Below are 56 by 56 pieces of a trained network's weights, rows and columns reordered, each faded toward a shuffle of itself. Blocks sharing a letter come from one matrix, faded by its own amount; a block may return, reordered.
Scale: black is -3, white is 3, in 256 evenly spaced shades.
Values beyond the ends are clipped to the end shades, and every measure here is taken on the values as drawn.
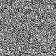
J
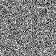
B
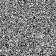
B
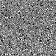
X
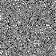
X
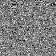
X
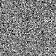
B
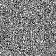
B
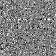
X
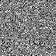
B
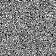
B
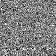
B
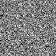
J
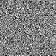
J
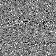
X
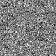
B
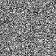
J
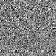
J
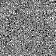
X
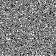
X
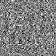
J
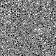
X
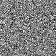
B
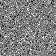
X
